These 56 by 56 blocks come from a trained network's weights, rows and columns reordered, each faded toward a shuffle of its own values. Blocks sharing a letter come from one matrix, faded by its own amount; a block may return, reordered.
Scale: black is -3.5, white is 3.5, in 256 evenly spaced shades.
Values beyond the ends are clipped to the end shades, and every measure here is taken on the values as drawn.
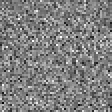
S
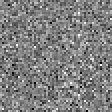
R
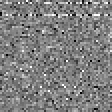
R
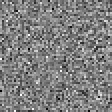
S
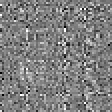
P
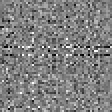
P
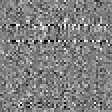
P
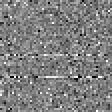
R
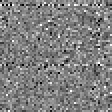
R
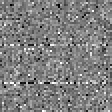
R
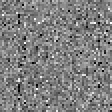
R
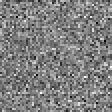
S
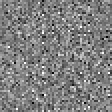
R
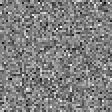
S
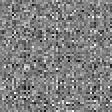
P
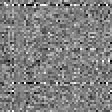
P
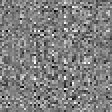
P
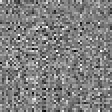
P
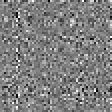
P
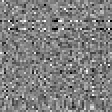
P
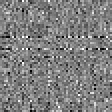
P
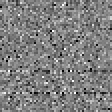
R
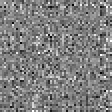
P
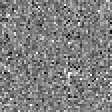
R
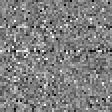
R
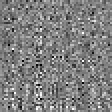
P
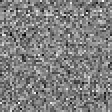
S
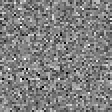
S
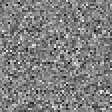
S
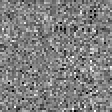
R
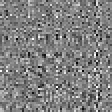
P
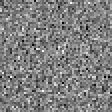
S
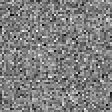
S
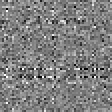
P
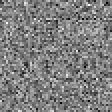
S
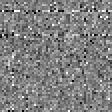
R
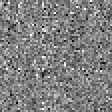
R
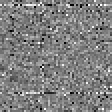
R
